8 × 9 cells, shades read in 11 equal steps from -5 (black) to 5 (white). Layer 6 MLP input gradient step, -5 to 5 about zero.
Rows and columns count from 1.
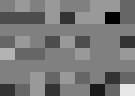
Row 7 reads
0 0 1 -1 1 -1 0 -3 -1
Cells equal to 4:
1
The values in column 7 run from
-4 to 1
